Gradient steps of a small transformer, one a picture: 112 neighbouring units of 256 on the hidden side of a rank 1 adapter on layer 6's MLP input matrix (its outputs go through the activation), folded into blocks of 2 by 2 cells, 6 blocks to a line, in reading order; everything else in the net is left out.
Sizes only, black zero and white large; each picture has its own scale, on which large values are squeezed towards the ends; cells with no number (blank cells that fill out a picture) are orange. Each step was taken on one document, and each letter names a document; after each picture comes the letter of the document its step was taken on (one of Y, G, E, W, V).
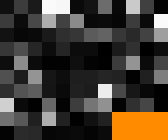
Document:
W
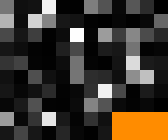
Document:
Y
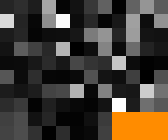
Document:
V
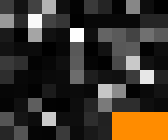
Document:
Y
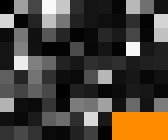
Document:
W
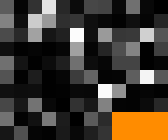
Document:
Y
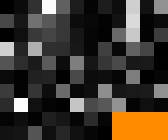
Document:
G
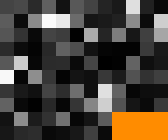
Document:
W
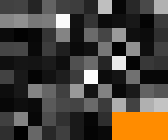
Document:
V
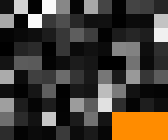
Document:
W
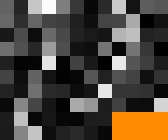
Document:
G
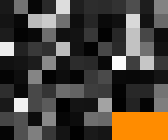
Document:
V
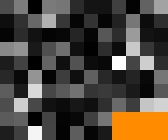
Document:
V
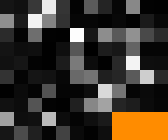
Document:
Y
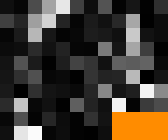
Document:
V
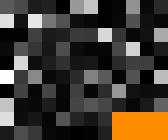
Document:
W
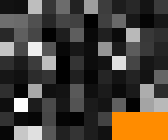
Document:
G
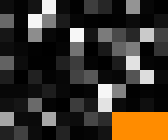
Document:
Y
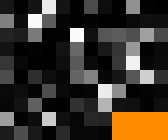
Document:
Y
